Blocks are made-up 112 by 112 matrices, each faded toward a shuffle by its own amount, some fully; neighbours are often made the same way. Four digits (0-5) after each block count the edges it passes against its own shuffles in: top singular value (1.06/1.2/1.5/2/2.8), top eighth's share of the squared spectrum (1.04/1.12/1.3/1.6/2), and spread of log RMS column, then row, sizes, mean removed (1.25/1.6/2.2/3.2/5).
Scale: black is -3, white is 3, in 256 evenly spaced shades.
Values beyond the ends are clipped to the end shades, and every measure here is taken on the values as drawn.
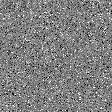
2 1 0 0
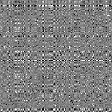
5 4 3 4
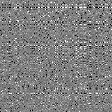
5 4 2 3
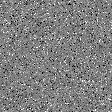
2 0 0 0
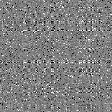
5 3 2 3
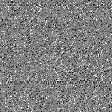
4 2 1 1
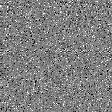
4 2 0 1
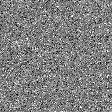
3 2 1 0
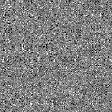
4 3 2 2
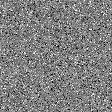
0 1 0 0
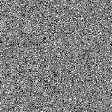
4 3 1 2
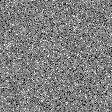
0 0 0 0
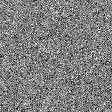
1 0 0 0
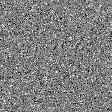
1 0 0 0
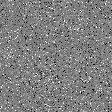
2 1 0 0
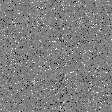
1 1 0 0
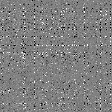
2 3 3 3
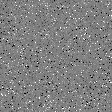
0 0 0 0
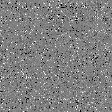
2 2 2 2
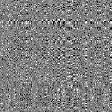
5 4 3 3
